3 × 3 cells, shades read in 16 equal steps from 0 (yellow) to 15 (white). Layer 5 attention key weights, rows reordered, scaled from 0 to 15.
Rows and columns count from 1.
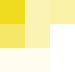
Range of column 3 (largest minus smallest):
6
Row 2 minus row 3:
-9 -4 0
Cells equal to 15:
2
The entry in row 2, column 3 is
15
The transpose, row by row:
0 5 14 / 10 10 14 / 9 15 15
